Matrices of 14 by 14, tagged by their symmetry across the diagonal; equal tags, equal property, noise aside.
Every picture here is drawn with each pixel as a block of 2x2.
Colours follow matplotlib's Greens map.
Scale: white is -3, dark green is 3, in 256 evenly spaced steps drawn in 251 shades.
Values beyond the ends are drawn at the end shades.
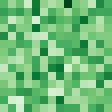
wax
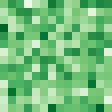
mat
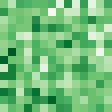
mat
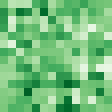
mat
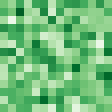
mat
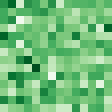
wax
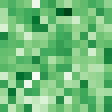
wax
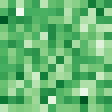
wax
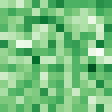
wax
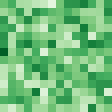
mat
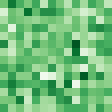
mat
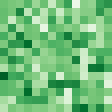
mat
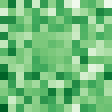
mat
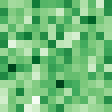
wax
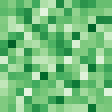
mat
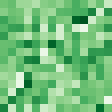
mat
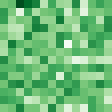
wax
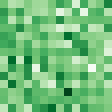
mat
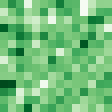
mat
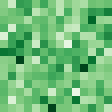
wax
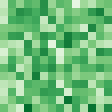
wax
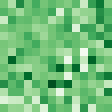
mat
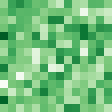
wax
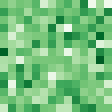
wax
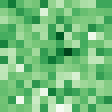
wax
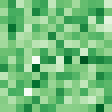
wax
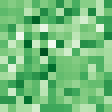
mat
